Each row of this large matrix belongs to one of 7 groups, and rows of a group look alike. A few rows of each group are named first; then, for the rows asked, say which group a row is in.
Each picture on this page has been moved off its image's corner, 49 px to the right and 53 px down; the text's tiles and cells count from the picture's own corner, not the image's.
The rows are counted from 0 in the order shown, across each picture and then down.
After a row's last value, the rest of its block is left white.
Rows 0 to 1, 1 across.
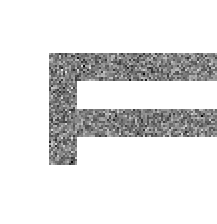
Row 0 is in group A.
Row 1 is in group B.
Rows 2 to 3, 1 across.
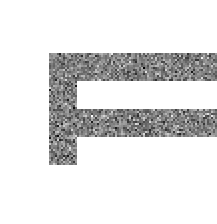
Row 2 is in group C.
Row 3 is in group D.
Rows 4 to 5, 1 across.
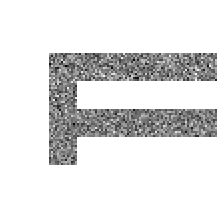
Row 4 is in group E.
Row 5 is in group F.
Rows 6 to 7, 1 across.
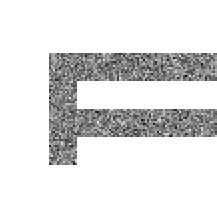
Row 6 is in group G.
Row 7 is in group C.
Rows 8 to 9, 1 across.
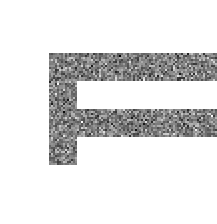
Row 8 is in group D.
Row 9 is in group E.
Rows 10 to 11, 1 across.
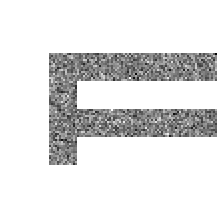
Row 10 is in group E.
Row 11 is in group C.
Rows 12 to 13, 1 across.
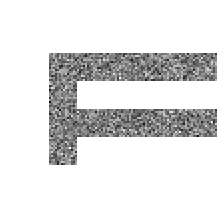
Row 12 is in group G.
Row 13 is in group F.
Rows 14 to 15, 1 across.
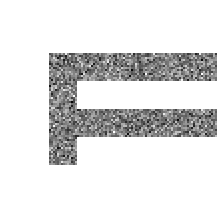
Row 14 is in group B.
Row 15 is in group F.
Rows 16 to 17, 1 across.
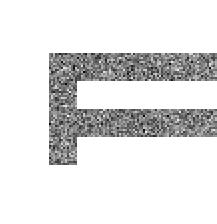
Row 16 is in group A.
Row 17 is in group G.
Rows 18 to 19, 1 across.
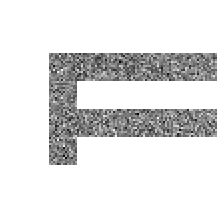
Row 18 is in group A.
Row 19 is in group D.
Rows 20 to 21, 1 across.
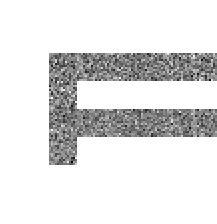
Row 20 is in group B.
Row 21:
B
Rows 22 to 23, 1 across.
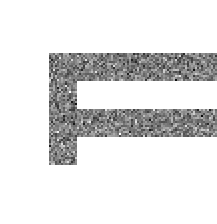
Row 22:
F
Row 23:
B
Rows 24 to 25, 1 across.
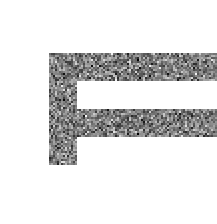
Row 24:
D
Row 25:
F
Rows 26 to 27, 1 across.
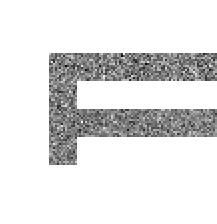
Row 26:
E
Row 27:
A
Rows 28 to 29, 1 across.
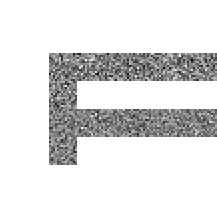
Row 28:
F
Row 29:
E
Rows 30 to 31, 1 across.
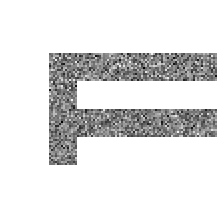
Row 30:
C
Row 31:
G
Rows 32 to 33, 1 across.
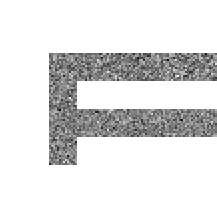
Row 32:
G
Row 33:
C
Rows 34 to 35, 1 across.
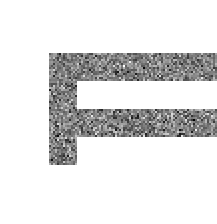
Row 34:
C
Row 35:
D
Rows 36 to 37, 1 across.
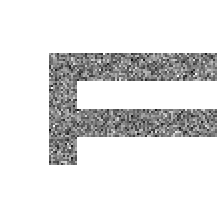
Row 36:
G
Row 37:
F
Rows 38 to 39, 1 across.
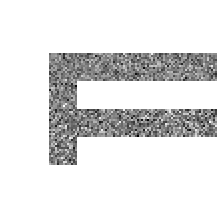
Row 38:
C
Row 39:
E
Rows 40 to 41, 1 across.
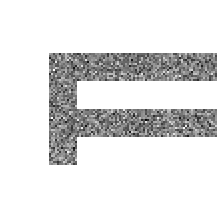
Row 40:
F
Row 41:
E
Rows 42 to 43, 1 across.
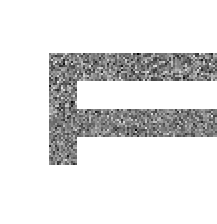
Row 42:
B
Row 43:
C
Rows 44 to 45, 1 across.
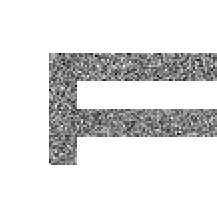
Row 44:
C
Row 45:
A
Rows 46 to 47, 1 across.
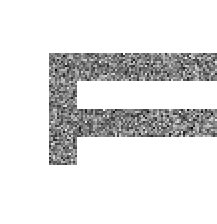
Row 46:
E
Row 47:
G
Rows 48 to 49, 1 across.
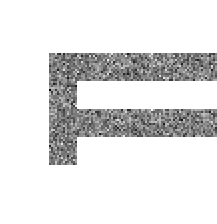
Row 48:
C
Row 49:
C
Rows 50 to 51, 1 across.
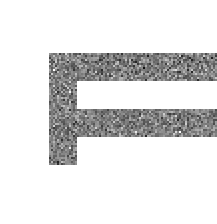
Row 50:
F
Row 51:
F
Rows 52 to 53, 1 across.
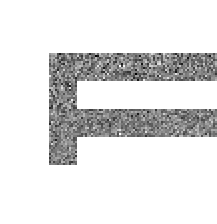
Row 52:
C
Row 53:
G
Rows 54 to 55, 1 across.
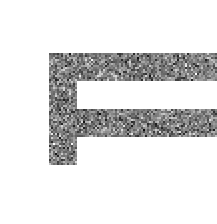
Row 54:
D
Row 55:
A
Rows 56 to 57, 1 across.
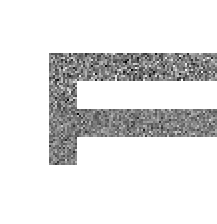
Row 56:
D
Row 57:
A
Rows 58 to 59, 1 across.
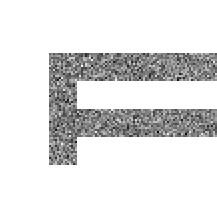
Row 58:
D
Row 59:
C
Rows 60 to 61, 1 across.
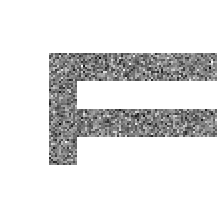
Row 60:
A
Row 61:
G
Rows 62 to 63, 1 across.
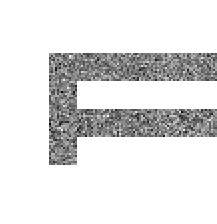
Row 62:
E
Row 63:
G
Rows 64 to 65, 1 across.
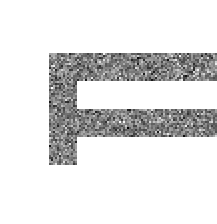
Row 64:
G
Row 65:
C
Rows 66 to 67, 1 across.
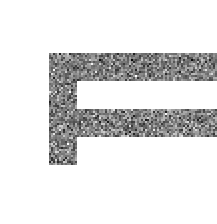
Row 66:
F
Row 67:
E
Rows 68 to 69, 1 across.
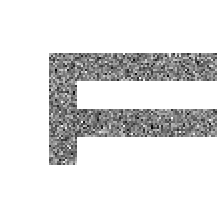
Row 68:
E
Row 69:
A
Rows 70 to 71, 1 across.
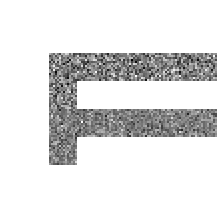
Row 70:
F
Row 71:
A
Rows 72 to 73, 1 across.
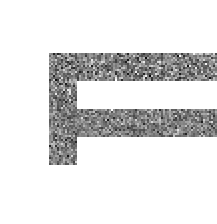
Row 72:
D
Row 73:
C
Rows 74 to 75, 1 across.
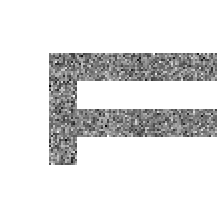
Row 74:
B
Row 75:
B
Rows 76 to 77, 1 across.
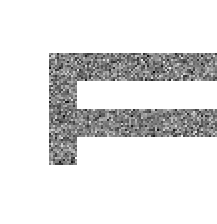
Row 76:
G
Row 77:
B
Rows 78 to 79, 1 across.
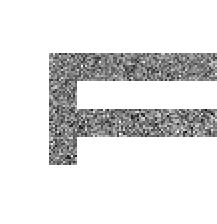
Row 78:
A
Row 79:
G
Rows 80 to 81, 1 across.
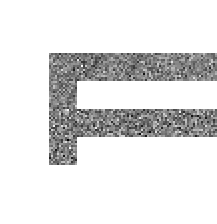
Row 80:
A
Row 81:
F
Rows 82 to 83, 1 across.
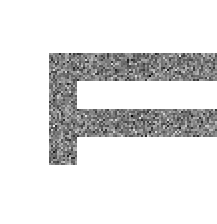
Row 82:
F
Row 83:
F
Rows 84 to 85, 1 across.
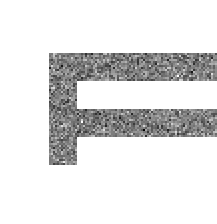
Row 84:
G
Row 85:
A
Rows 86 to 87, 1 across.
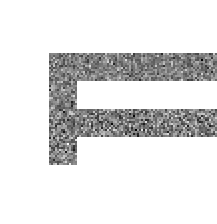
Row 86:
B
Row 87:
E
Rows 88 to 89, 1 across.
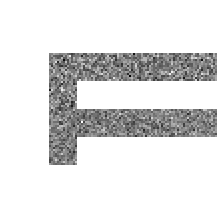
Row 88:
B
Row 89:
A
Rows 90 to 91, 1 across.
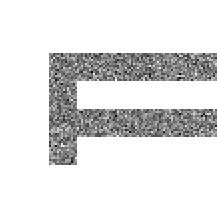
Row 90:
D
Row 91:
B
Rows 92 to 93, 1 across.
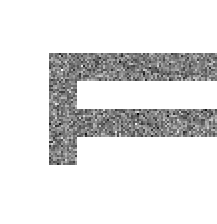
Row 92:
A
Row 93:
G
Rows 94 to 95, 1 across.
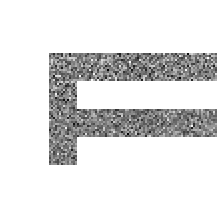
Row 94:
D
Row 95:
F
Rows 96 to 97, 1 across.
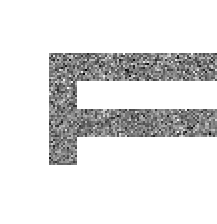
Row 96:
E
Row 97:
G
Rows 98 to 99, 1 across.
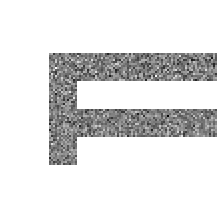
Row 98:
F
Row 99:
G
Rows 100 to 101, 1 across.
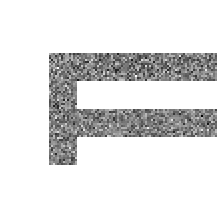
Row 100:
F
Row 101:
B
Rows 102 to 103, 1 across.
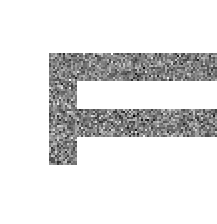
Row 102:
C
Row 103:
E
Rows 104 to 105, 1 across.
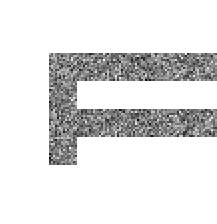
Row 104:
G
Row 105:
G
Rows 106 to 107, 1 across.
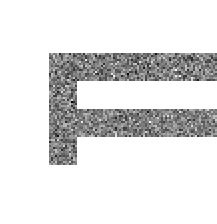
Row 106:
F
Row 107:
D
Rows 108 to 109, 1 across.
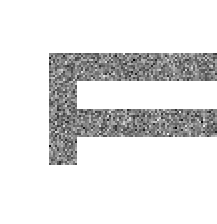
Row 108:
E
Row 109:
C
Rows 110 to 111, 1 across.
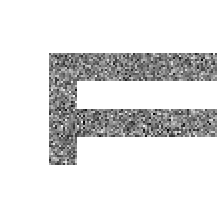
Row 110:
B
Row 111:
A
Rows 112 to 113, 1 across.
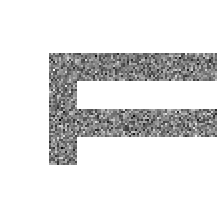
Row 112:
F
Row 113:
E
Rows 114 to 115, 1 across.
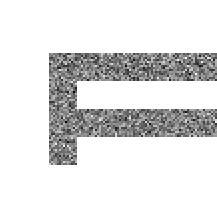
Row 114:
E
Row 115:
D
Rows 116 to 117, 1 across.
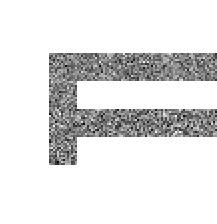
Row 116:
E
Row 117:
F
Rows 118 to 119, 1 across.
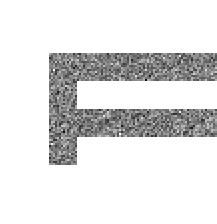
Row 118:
F
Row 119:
G
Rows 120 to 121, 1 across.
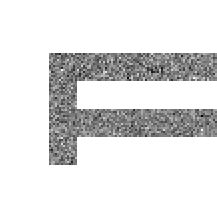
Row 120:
A
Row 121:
B
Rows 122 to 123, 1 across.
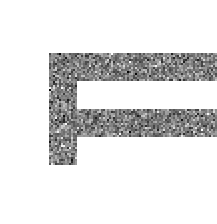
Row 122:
C
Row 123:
B
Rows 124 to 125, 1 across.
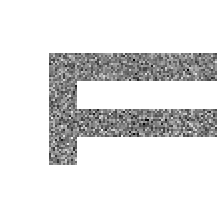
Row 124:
E
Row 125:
E
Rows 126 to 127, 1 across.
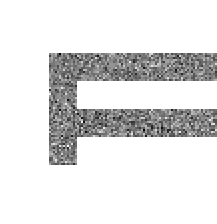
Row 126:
C
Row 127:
A
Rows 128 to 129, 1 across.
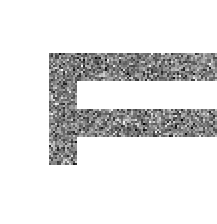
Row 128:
A
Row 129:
C
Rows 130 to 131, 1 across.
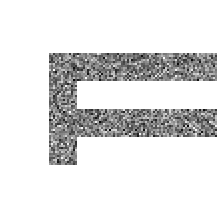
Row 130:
F
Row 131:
E
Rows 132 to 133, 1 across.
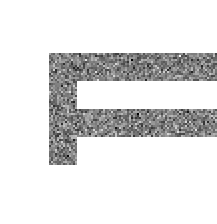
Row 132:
F
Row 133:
D
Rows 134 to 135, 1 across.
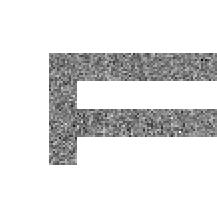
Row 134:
B
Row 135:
A
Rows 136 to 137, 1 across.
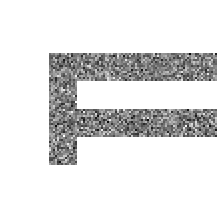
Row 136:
B
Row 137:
E
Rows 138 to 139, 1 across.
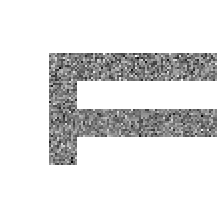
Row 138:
G
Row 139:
B
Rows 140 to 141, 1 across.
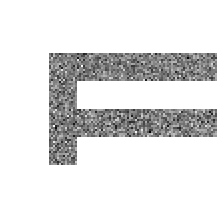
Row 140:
A
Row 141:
F
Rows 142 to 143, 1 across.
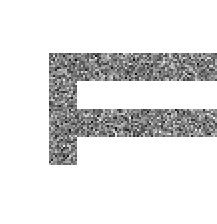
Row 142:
E
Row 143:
D
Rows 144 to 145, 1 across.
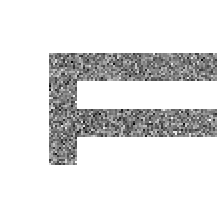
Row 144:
B
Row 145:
A
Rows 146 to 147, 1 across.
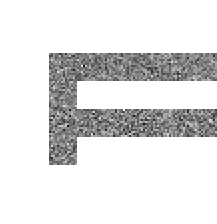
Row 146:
A
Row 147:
E
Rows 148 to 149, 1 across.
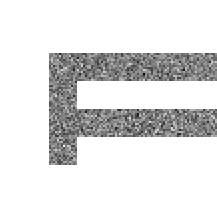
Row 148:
A
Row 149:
D
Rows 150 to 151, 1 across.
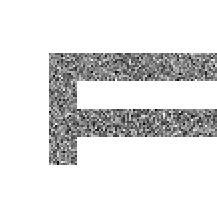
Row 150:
D
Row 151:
F
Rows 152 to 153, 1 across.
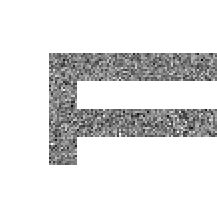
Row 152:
B
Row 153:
G
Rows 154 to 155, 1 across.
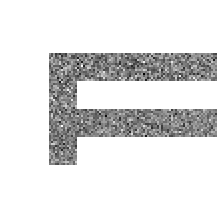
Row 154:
A
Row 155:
A
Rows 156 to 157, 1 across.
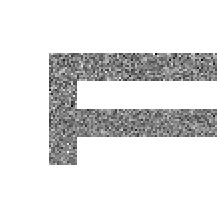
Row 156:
B
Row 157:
E
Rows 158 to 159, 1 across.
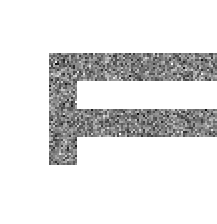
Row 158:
B
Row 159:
G
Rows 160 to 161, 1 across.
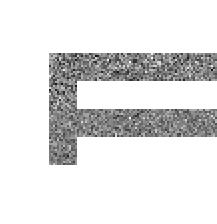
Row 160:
C
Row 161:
D
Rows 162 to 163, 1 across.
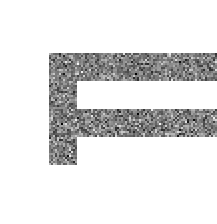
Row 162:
E
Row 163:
D
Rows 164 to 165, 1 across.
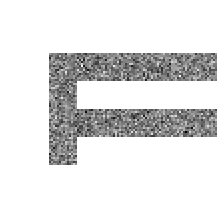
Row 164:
A
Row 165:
G
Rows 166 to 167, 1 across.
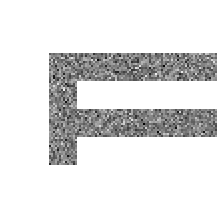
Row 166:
D
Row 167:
C
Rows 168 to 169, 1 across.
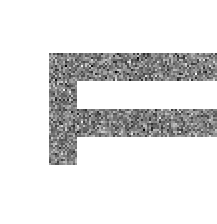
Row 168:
D
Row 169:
A
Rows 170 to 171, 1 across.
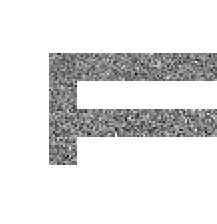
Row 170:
C
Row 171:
D
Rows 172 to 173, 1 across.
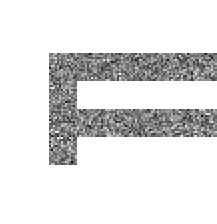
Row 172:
G
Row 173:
B
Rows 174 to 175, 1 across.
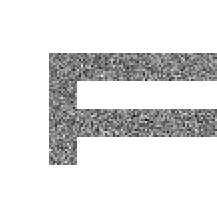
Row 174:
A
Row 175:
E
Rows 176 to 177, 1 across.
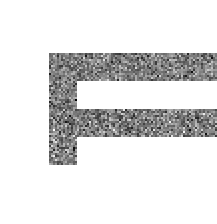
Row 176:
G
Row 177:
E
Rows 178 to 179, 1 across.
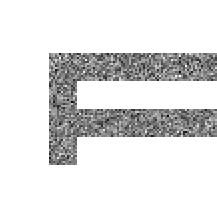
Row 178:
F
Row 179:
G
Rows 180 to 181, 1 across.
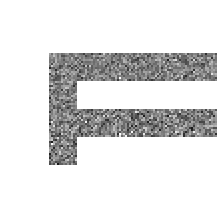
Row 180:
G
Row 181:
G
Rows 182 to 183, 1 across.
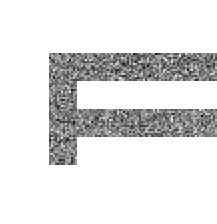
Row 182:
F
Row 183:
B
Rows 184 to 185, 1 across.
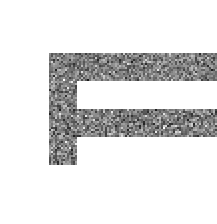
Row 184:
E
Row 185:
F
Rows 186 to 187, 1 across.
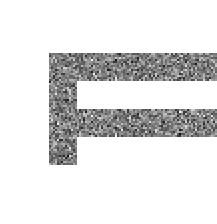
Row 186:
D
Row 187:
D
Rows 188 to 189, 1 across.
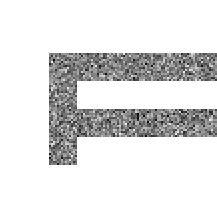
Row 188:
E
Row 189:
G
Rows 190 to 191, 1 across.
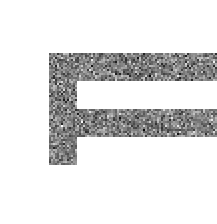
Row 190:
D
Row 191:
A
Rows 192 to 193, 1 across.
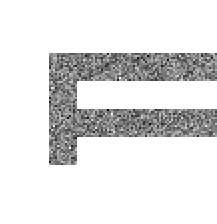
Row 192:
G
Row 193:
F
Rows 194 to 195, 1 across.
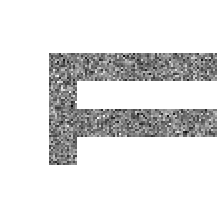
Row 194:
B
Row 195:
G
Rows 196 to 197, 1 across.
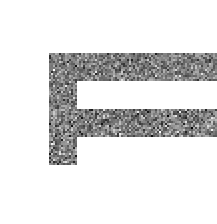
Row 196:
F
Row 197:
G
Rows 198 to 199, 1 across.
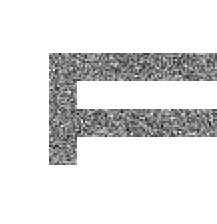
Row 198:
F
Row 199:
A
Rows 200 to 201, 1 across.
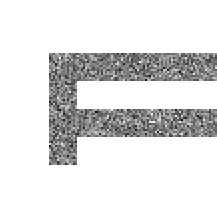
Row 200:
F
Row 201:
C
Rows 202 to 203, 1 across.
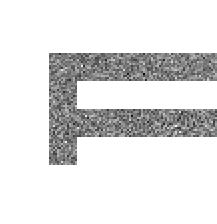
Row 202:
A
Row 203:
F
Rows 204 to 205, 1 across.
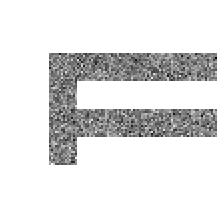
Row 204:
A
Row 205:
B
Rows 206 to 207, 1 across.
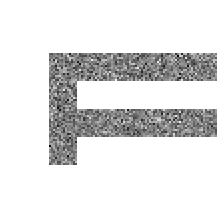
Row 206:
D
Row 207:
C
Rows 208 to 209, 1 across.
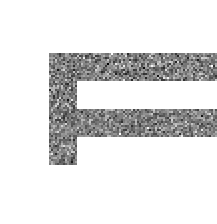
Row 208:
C
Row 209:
B
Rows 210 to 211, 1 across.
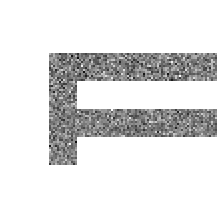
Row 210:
A
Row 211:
C
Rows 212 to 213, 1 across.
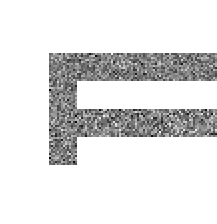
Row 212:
C
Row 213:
G
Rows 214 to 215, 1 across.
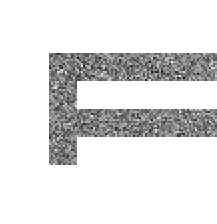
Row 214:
A
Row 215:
D
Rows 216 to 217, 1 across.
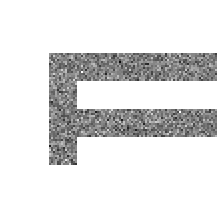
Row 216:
E
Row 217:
C
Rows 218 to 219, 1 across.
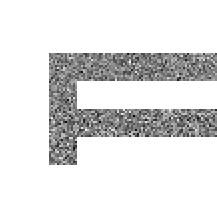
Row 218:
D
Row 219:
E
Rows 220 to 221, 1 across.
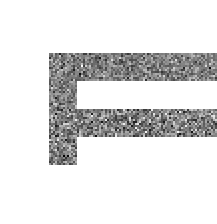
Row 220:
A
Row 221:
D
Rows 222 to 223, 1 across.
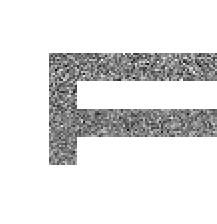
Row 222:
E
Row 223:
A
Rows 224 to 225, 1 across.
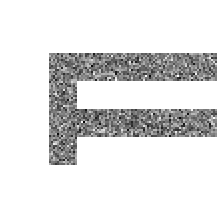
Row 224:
D
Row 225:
A
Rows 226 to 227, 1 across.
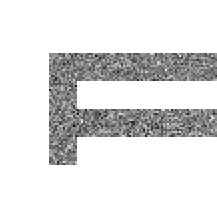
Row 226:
C
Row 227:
A
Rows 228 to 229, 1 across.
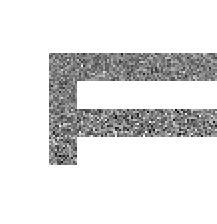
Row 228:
A
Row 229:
D
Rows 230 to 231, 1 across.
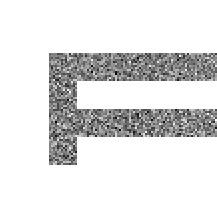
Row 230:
D
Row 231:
D
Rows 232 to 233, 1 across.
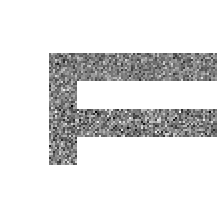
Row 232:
B
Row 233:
C
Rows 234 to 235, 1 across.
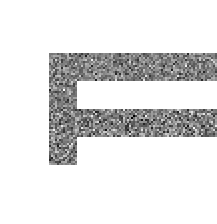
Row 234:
D
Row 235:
E
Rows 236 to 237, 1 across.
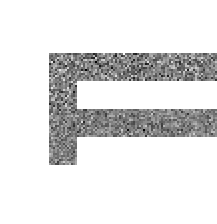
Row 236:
E
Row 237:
A
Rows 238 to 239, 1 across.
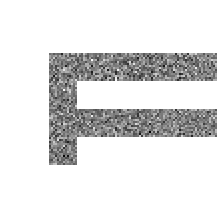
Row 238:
D
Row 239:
D
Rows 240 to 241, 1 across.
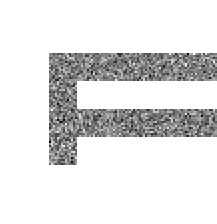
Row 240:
D
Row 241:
B
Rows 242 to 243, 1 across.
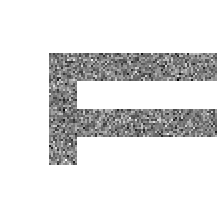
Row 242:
D
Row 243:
C
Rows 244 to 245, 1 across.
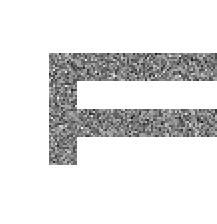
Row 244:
F
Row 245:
E
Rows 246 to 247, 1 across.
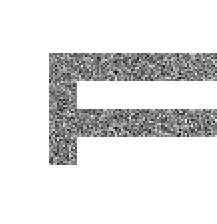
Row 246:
D
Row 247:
D
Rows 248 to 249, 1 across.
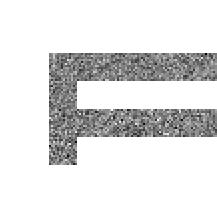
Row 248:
G
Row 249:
C
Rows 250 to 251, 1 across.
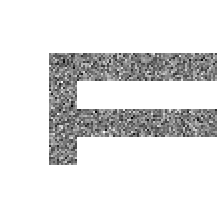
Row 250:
B
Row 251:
E
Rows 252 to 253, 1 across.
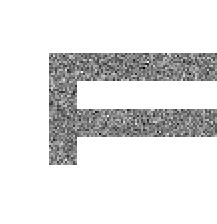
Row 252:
E
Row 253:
C
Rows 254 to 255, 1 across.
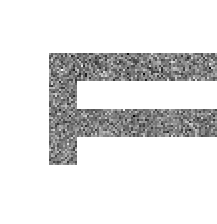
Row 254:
A
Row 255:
E
